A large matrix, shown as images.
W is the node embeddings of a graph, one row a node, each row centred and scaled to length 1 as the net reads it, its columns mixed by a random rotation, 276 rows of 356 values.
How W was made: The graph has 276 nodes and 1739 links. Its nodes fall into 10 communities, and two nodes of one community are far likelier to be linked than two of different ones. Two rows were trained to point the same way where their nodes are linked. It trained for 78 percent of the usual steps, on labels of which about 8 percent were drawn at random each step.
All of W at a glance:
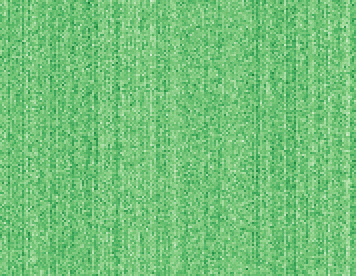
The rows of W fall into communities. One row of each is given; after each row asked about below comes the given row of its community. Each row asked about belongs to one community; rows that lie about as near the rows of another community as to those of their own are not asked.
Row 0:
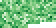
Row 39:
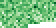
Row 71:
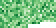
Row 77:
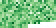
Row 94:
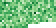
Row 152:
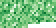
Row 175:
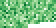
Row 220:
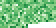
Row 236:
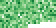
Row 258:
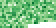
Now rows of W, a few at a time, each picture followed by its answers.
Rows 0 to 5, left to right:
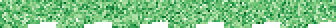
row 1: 94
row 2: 175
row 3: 0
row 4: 71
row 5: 94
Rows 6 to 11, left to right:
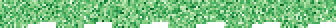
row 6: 258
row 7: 77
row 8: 258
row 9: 220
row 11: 39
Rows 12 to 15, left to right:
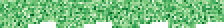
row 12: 71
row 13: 152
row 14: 175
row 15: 258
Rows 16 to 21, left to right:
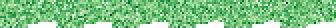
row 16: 258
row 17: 39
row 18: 0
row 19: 39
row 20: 71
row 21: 236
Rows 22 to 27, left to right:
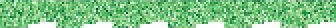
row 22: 152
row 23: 236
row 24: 39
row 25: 71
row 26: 236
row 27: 236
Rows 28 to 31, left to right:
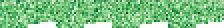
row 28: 258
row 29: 0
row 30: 175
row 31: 0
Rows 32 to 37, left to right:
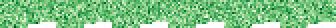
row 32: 0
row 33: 77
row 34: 71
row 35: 71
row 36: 94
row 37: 258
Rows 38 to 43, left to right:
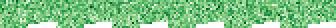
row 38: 94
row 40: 39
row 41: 94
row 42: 152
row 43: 77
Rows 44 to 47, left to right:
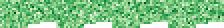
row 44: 77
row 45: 94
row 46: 258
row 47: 152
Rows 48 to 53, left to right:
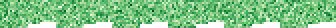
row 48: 71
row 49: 152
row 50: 77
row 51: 175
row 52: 77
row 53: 152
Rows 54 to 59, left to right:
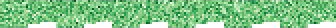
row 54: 94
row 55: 220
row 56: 258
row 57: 258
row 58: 258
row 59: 71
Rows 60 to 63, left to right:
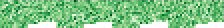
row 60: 71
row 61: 39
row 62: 236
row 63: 77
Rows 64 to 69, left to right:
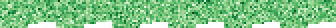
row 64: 94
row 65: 220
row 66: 94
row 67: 236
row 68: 77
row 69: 94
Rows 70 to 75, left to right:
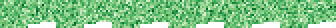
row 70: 71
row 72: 77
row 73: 152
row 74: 39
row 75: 94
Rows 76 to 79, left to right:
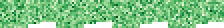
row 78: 77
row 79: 152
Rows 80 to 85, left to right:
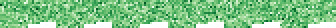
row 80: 39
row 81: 236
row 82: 258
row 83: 220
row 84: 175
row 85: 94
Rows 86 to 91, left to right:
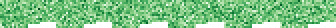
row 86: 39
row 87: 152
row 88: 152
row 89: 258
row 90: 94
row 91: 39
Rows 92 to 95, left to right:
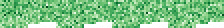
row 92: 220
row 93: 220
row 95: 236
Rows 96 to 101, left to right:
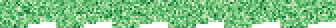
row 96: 0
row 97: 236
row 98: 236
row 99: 71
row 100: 236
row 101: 258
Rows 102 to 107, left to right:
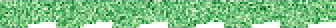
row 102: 175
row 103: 236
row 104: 236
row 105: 94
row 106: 175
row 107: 220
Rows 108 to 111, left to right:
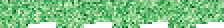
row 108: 94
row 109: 258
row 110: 39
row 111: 0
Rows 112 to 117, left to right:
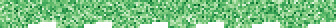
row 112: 71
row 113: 220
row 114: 236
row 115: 175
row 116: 258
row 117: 77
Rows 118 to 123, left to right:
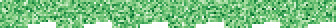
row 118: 175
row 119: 258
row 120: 77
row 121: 258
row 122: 39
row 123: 152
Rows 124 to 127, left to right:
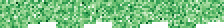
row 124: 77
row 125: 0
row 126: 77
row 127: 94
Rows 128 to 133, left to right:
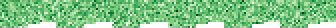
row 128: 236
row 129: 236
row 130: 94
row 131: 77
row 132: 71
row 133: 236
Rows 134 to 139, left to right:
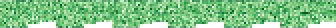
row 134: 175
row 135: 175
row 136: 152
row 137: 0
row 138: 152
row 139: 236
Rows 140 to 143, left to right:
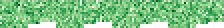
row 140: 0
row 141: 0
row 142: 94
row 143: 77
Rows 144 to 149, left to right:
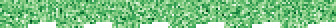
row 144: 0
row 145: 236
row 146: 77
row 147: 39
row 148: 94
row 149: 152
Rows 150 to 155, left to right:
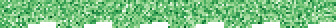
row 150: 39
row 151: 220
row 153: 258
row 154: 258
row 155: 175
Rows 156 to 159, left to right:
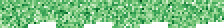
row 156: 94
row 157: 0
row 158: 152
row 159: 77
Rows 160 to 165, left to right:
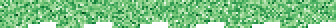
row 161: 236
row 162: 220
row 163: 77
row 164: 39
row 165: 220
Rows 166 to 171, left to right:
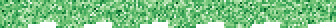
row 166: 71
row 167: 152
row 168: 0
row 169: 94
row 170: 77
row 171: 152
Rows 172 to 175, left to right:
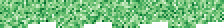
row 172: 0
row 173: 0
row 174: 258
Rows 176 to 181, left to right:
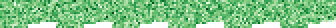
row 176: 152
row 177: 39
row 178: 236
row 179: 94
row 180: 152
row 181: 220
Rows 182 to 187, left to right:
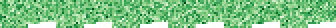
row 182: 220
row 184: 220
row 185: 71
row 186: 258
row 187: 236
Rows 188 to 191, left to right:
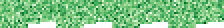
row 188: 220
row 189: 236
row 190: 94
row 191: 175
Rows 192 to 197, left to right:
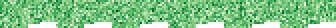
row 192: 71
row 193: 94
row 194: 77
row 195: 175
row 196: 71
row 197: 0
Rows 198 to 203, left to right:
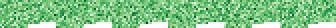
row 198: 39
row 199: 152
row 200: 236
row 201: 77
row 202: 152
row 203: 94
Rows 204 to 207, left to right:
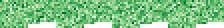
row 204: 0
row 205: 220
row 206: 152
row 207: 71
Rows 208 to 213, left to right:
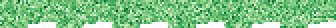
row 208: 0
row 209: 236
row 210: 39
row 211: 77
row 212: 94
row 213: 175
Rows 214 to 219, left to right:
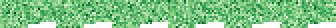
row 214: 152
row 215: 258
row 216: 77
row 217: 258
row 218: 39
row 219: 258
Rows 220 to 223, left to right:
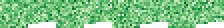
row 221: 71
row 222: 94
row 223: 175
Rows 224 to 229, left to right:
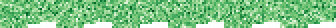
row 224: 258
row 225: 94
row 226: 77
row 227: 71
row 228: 71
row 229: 220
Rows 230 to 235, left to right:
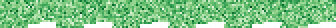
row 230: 71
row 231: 258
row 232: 39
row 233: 39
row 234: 94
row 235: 39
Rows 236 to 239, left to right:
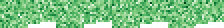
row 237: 0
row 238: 39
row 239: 77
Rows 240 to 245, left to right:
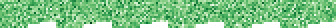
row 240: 39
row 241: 236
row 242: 71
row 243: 258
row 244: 39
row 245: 152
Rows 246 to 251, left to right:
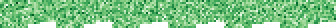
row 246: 71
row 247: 236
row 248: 0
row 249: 175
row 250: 39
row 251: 258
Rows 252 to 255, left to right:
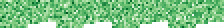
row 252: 175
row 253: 258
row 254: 175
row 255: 0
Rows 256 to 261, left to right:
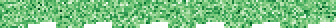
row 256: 39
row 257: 77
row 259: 258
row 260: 94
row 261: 258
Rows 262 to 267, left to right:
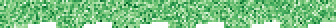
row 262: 258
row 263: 94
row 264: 0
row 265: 77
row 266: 175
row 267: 152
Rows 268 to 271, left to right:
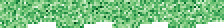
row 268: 0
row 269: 258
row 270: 77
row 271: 71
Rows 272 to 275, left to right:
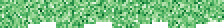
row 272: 77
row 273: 71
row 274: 0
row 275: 71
